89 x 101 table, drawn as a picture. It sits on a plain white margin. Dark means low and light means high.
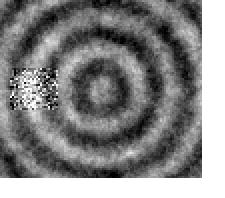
Ninth with the highest average: middle left. Average level on the scale: 40%. Roughest part: middle left. Rings: centred on the centre. Odd patch: rougher, in the middle left.
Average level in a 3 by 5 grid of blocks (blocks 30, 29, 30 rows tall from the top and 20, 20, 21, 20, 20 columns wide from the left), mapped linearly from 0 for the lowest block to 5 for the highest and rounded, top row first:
12101
53012
12111
